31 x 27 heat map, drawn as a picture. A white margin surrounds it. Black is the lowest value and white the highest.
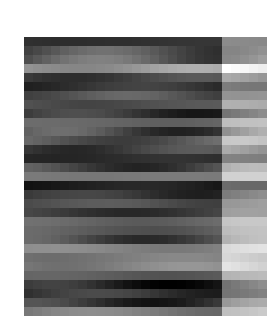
On average the colour sits 40% of the way up the scale. Streaks run across, left to right. The bottom right is the ninth with the highest average. The right part is higher, past a seam about 80% of the way across.
